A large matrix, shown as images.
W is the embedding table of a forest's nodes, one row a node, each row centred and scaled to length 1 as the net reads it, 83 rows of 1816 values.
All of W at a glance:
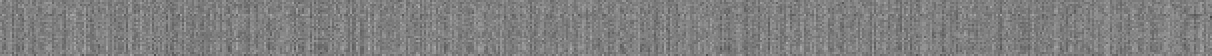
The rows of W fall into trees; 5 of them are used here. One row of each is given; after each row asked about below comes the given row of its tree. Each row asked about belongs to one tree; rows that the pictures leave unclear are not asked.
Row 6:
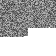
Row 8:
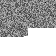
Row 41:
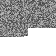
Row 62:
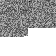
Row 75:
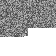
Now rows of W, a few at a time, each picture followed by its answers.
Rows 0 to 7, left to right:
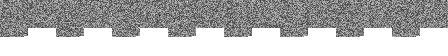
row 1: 6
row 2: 62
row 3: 8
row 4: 75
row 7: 62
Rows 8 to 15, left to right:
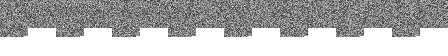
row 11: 6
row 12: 6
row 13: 75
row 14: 75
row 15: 75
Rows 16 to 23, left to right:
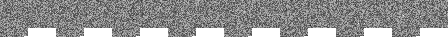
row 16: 75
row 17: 6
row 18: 6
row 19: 75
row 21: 41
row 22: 41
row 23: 41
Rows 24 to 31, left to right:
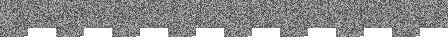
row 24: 41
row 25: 8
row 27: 75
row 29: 41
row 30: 62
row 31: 75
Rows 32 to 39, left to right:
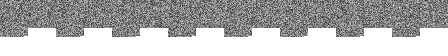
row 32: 6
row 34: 41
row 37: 62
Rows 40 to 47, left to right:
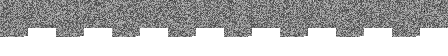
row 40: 75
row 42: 8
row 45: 75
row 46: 62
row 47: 75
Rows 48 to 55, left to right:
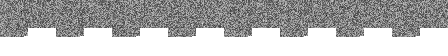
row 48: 62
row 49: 62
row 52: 62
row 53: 62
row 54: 6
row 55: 8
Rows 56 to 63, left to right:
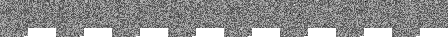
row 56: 62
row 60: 6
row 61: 41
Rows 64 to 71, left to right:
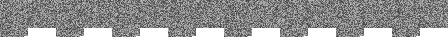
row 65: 62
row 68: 6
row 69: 75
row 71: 75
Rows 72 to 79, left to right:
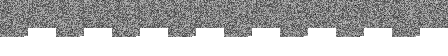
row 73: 75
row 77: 8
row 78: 8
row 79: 75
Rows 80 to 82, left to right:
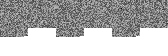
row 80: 41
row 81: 6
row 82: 62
